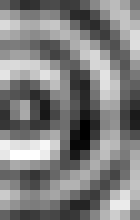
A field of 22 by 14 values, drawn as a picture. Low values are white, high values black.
The ninth with the highest average is the centre. No single row or column stands out from its neighbours. The field is mottled with small blotches. Concentric rings centre on the middle left.
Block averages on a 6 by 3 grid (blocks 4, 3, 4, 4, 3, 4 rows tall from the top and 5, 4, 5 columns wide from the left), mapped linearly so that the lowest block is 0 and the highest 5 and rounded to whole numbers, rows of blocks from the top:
131 | 021 | 231 | 253 | 031 | 230
